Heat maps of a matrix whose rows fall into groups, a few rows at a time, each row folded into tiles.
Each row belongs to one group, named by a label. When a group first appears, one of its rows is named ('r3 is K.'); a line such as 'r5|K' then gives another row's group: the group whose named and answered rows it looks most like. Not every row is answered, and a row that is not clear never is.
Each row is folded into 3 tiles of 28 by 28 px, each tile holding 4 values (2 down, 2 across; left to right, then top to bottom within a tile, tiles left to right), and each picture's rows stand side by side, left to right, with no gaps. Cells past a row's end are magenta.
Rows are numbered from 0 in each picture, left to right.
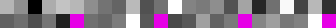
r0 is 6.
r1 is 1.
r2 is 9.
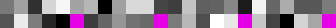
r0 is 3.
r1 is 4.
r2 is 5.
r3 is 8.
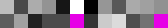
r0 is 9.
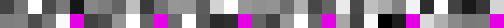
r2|3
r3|1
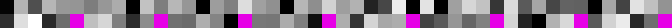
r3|6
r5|4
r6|8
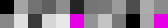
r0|5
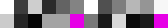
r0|8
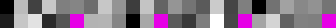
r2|1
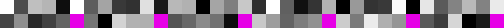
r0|9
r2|6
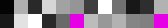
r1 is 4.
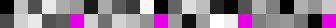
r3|6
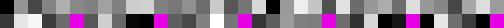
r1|3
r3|4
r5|3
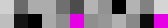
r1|6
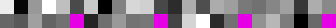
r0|4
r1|4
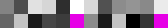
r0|9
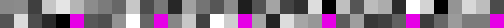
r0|3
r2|5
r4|9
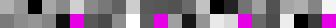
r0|6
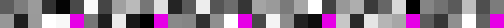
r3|3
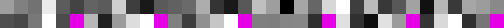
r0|1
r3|6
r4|8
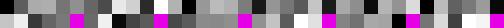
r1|9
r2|4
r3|5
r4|6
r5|5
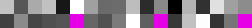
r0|9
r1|1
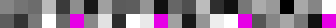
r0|1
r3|6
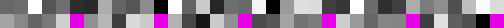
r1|5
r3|4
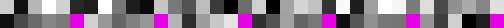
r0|4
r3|4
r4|4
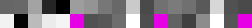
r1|1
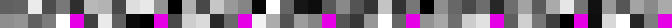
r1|3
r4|1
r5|5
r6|3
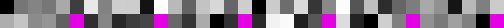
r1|9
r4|8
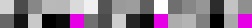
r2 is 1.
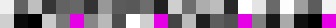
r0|8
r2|9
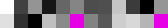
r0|8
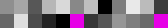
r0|3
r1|4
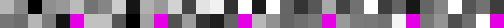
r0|6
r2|9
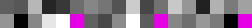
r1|1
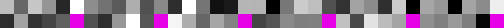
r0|9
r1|1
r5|6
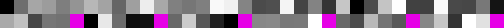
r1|3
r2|3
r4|4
